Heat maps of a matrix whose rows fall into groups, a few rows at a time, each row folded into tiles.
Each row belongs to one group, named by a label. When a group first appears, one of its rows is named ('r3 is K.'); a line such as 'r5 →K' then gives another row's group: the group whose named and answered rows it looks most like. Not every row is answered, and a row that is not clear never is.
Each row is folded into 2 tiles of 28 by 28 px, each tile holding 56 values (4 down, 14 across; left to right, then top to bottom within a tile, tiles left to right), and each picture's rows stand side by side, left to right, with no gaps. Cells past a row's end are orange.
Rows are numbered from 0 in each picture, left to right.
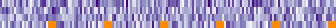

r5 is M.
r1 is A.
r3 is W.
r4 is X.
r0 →M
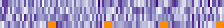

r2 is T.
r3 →A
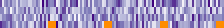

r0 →A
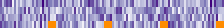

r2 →M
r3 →A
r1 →X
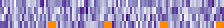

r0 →A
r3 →M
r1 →T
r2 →X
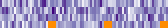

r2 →M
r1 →T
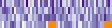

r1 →M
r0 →M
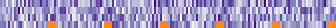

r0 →X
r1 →M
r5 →T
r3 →X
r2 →A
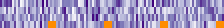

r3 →X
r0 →W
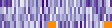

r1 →X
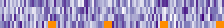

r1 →T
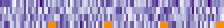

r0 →W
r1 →A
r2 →M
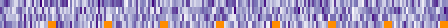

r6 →M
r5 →X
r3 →M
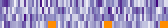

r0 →W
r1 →M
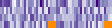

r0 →W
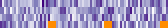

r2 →X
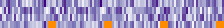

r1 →T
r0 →T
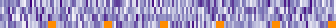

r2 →W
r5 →T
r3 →X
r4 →T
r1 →M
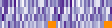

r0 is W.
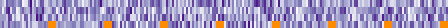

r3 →X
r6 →M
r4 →X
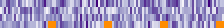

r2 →X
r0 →T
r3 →W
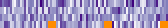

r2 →M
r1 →W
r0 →W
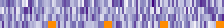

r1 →T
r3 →X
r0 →T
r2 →W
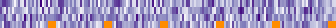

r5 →T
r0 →W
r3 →M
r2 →W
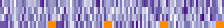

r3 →X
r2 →X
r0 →A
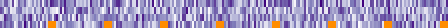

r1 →T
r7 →X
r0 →A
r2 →W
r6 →M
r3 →X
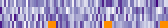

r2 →T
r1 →A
